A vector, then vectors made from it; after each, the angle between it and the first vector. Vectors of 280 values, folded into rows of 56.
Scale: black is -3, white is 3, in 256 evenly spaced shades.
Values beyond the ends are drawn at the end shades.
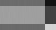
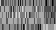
partly aligned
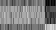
nearly parallel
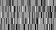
orthogonal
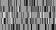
orthogonal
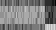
nearly parallel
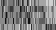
partly opposed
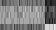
nearly parallel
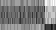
nearly opposite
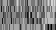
partly opposed
